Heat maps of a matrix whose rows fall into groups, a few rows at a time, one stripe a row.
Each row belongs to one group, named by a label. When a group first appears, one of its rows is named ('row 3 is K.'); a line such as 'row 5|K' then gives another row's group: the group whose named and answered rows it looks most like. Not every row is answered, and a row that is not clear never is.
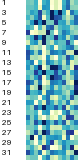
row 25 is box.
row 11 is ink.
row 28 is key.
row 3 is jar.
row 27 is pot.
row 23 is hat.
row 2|hat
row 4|jar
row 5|box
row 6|key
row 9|pot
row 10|key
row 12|key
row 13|key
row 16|jar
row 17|ink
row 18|ink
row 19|ink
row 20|hat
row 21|key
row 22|box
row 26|hat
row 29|key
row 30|hat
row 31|ink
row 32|hat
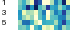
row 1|hat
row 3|key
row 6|hat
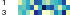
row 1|pot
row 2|jar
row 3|hat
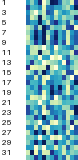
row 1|jar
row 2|ink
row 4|ink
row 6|pot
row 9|box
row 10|key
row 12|hat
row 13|key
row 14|key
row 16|ink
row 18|jar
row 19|jar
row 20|key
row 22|ink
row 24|box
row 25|hat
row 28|hat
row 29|box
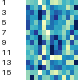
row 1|hat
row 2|ink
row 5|ink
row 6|ink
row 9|jar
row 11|jar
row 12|hat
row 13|ink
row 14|jar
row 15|hat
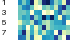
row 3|hat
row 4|jar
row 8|ink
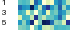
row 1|hat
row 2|jar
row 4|pot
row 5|jar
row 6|hat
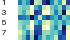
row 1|jar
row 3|hat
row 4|jar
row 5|hat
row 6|hat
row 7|pot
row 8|pot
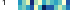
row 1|ink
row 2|jar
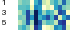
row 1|hat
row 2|hat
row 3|pot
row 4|box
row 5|pot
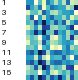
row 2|ink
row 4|key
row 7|box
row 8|hat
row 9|pot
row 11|jar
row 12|ink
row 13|jar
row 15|hat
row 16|jar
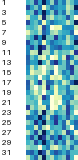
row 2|ink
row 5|ink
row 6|hat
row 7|pot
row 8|box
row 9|ink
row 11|ink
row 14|key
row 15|key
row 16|hat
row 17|ink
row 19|key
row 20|hat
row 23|pot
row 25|box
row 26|ink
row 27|pot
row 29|box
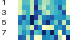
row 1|pot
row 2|pot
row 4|jar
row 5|jar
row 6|hat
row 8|ink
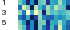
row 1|box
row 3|key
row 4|jar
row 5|box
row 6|box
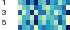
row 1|box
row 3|ink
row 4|pot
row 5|pot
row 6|ink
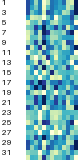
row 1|ink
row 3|ink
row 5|pot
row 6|box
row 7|pot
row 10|ink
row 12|key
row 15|key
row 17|jar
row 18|box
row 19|key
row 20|box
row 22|ink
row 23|hat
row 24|hat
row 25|pot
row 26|key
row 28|box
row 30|ink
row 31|hat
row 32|pot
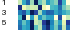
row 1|pot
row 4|key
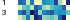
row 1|ink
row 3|jar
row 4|pot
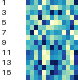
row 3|jar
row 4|ink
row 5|hat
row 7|key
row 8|pot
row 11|ink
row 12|ink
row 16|ink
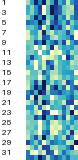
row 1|box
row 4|box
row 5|jar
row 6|jar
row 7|pot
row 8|pot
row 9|box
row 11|hat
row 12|key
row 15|pot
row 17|pot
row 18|box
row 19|jar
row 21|pot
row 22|ink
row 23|hat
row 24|box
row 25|hat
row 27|hat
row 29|ink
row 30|pot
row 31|key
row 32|jar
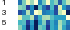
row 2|box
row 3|ink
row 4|pot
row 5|box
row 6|box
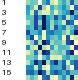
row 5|pot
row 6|box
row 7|ink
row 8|key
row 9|pot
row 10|ink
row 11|pot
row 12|hat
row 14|ink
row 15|jar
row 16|hat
